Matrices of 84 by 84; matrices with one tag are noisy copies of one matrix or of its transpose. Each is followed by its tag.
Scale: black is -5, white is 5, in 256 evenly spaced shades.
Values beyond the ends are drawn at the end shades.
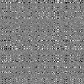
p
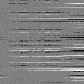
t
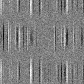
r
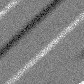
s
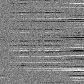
t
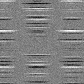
r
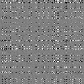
p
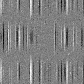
r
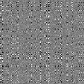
p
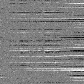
t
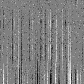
t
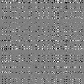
p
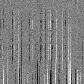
t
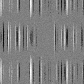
r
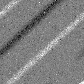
s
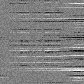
t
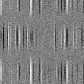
r
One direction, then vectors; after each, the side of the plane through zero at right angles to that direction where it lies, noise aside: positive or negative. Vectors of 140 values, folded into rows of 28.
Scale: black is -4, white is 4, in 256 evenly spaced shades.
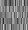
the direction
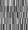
negative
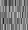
positive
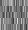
negative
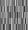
negative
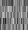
positive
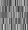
positive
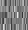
positive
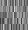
positive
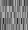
positive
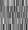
negative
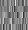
negative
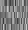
positive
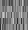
positive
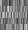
positive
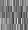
negative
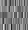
positive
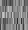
positive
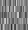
positive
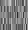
negative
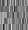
negative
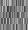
negative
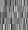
positive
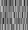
positive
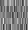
negative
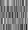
negative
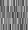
negative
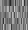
positive
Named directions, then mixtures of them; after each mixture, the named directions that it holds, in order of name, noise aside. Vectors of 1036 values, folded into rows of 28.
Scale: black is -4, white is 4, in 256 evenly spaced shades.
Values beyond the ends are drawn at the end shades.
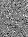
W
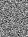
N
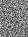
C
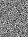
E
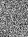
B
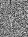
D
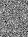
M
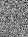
B, N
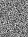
E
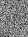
B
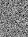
D, E, W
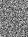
C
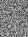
C, W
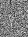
D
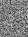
C, D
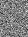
D, N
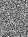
E, M, N
